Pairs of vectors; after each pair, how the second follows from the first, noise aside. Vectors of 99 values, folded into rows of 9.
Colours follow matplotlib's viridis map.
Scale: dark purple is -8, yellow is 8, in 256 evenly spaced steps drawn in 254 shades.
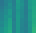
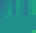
partly zeroed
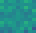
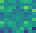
scaled up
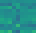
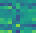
scaled up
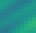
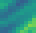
scaled up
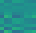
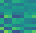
scaled up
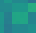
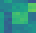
scaled up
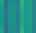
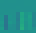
partly zeroed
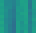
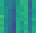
scaled up
